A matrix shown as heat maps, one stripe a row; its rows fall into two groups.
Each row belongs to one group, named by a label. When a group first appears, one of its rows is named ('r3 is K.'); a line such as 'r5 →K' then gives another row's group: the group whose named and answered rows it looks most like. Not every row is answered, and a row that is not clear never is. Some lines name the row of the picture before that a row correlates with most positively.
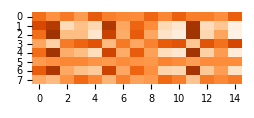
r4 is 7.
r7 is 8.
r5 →8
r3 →8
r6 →7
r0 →8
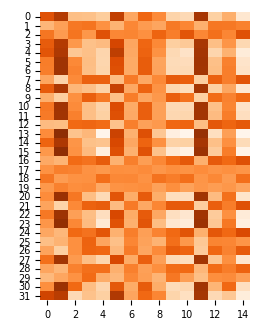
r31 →7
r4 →7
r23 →7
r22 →7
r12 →8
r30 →7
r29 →8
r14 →7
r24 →8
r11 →7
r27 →7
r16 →8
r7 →8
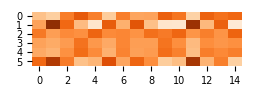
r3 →8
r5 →7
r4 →8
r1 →7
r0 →8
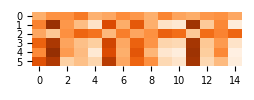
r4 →7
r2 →8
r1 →7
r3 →7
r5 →7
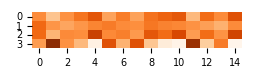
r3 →7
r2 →8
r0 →8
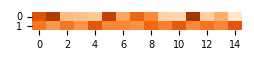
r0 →7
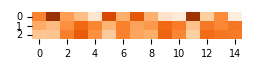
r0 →7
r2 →8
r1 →8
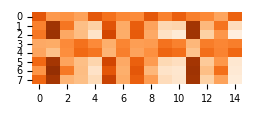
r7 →7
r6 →7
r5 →7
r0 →8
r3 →8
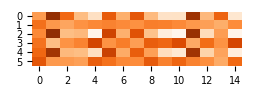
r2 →7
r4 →7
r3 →8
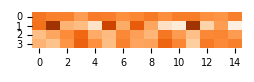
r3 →8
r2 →8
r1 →7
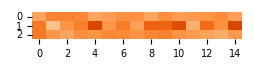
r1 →8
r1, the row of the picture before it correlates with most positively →3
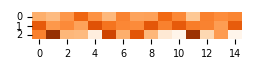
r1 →8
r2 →7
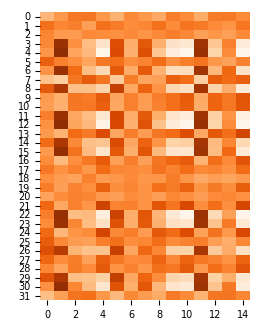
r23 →7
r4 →7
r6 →7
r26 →7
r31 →8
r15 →7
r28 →8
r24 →8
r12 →7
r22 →7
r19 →8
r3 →7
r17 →8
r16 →8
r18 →8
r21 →8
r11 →7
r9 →8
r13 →8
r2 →8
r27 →8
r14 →7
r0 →8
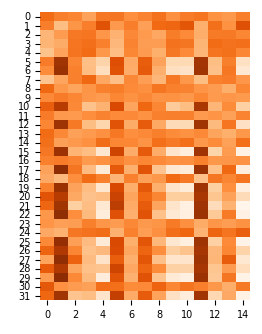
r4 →8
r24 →8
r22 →7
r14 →8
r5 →7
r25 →7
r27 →7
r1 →8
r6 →7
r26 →7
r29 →7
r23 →8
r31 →7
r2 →8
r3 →8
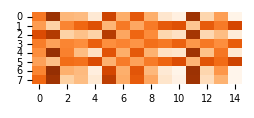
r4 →7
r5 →8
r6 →7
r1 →8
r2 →7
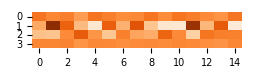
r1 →7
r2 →8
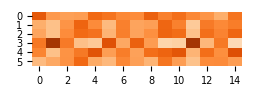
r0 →8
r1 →8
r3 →7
